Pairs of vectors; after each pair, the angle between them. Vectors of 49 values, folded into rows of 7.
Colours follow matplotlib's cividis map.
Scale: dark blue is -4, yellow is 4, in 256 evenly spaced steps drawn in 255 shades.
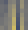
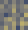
partly aligned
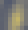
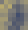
nearly opposite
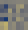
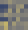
nearly parallel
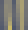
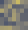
orthogonal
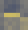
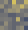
partly opposed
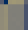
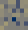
orthogonal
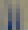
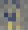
partly opposed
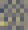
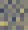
nearly parallel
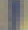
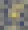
partly opposed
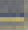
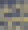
partly aligned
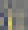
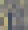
nearly opposite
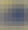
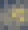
nearly opposite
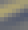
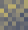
partly aligned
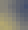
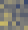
partly aligned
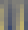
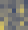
partly aligned
